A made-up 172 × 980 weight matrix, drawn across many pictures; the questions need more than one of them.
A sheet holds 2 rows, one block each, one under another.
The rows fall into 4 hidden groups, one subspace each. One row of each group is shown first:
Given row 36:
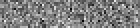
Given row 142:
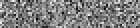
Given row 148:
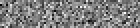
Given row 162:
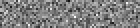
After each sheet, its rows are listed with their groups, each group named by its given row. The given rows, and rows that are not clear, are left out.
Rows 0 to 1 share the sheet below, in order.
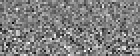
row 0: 36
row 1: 36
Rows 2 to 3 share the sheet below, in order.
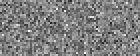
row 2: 162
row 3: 36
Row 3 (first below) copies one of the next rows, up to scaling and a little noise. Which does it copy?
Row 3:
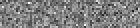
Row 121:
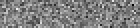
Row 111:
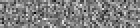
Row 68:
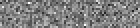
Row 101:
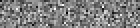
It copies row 68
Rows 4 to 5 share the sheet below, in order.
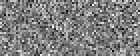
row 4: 142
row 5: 162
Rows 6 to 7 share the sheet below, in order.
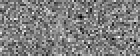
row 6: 36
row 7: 142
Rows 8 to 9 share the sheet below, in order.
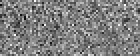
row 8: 148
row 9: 148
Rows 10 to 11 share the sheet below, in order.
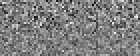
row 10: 162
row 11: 162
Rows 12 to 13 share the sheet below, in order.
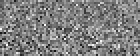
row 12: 148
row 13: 162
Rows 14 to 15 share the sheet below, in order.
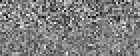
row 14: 162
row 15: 162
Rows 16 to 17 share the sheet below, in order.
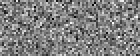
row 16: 162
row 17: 142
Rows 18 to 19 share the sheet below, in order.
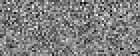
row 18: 36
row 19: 142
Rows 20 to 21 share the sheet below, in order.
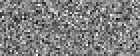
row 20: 148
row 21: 36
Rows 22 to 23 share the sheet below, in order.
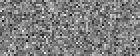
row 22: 148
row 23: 148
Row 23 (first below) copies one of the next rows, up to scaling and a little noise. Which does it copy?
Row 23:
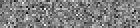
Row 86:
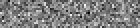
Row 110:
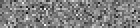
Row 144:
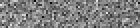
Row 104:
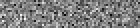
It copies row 110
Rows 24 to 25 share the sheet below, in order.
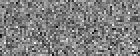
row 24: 36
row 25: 142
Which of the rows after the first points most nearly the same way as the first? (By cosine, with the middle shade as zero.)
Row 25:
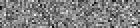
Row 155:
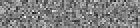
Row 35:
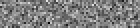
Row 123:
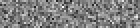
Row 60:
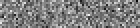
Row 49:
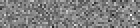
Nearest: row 49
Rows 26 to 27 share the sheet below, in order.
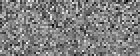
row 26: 142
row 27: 148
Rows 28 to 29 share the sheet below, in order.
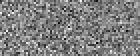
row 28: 162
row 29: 162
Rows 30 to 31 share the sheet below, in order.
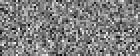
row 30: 162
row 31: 142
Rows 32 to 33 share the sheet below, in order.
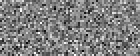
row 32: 36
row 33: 148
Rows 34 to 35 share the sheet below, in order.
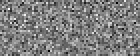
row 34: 36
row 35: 162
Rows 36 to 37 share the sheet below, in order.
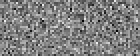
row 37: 36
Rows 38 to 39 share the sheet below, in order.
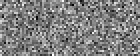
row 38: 142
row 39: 142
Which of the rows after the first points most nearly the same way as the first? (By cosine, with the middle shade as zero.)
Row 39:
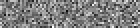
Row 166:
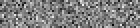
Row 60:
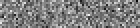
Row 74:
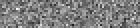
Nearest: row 60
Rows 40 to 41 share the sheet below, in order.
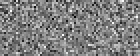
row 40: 162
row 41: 162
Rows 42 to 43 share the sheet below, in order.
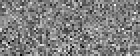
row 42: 36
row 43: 162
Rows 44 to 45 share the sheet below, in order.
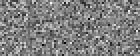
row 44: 148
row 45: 148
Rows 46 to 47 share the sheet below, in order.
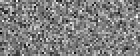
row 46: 162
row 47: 148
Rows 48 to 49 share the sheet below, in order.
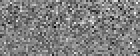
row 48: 148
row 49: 142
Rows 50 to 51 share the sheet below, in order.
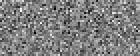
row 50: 36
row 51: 148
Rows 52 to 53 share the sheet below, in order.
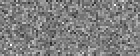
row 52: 162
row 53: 148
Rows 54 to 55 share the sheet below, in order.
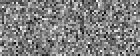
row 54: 36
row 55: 142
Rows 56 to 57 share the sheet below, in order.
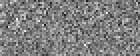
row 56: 148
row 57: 142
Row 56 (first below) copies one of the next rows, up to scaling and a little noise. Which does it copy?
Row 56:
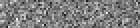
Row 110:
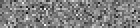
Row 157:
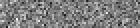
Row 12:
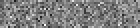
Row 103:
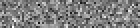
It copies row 157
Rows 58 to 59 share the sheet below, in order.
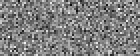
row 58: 142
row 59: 36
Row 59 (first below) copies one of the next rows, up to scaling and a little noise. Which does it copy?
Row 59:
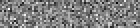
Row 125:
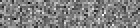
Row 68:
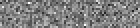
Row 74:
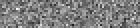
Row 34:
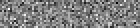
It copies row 34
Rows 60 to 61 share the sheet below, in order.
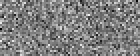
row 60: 142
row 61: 162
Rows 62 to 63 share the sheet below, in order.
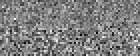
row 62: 36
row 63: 148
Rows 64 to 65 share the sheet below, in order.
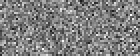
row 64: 142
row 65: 142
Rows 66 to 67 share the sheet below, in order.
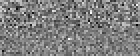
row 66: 36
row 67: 162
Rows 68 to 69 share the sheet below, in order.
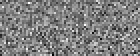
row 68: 36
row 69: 142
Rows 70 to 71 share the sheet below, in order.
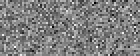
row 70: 142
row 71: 36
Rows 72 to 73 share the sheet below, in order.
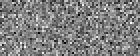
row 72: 142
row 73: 148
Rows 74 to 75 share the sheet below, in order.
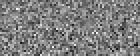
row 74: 36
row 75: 162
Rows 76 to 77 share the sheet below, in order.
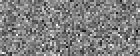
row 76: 148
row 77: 148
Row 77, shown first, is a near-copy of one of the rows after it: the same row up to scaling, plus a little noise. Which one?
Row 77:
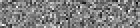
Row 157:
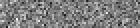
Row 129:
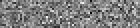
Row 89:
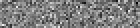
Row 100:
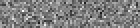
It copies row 89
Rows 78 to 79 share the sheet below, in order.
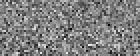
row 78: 148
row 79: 162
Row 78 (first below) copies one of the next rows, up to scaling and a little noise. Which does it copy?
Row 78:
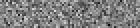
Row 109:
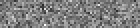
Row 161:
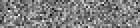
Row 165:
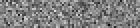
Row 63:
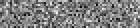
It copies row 165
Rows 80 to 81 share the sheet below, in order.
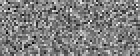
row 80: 36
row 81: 148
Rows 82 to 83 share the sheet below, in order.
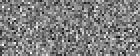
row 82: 36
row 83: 142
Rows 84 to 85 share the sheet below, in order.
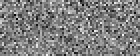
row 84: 142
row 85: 142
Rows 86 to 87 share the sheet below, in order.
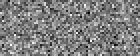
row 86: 148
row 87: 148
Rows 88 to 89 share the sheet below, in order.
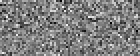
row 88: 162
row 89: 148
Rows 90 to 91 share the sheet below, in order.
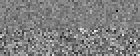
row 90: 36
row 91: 142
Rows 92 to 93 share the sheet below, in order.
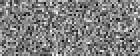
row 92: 148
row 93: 142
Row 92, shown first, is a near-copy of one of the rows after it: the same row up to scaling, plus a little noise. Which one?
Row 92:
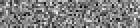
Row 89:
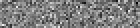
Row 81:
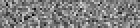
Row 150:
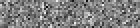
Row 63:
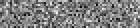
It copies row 63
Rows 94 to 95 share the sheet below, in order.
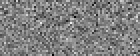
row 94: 162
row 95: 142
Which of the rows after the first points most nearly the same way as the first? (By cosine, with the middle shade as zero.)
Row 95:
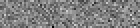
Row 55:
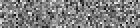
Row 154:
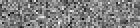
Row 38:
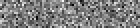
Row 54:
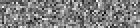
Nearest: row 38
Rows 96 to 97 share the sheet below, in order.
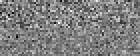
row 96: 162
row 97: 36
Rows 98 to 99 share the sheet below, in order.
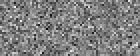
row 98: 148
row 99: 162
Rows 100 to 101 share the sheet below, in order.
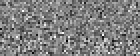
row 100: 148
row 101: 36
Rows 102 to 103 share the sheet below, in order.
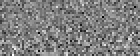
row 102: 142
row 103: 148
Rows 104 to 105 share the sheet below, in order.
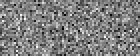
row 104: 148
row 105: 142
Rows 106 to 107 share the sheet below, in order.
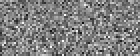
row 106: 148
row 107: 142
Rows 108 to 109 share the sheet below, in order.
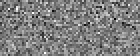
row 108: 36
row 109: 148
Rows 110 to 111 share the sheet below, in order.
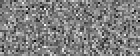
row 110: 148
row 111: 36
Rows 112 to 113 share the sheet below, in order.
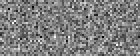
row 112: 36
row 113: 36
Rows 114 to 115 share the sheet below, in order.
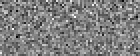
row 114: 162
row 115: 36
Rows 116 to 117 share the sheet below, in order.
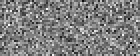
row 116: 36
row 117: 142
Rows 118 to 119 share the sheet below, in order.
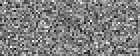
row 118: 36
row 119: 36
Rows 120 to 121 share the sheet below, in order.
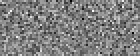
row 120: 162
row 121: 36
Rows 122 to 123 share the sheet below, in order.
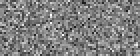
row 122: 148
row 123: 162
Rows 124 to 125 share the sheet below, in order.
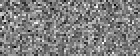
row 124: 148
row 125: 36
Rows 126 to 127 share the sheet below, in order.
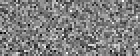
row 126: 162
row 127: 162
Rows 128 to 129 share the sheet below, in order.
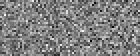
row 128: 142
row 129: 148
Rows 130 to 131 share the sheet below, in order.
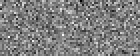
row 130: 142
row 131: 36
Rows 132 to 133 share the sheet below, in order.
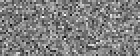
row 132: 148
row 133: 162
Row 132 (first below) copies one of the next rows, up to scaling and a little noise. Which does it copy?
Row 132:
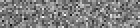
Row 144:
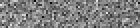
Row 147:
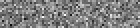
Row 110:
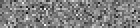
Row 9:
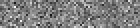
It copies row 147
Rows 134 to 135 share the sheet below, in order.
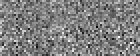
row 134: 142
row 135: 142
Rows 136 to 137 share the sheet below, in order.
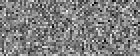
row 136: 142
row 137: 36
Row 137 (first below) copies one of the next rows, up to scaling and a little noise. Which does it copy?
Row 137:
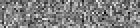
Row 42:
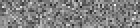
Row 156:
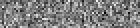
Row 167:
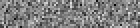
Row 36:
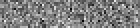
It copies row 156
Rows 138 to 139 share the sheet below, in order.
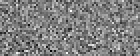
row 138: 162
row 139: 162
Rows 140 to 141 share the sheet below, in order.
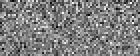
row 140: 142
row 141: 148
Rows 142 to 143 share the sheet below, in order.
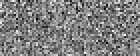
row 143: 36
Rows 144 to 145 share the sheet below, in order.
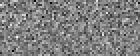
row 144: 148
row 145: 36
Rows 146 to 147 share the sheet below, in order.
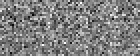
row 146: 148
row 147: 148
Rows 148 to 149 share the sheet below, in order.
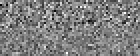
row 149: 162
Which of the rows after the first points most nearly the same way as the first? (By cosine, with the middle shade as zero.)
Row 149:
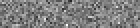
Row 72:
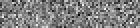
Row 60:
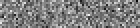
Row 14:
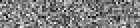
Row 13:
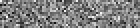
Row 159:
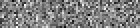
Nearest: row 13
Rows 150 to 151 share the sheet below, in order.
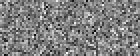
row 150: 148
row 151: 162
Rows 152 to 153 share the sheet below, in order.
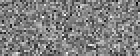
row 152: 148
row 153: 162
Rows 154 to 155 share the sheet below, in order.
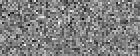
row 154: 162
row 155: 36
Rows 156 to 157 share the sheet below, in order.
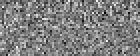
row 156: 36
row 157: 148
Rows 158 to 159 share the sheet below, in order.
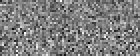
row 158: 162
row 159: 142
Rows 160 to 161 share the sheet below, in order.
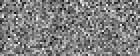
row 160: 142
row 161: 148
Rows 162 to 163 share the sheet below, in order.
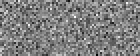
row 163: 142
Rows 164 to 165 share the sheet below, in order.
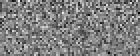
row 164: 142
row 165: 148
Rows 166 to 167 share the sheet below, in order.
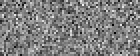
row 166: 142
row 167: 36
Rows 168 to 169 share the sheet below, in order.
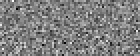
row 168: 36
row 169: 148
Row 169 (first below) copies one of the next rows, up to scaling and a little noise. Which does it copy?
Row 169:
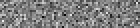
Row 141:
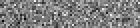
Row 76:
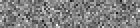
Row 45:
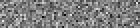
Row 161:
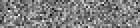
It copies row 45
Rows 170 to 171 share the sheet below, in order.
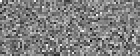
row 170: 162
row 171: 148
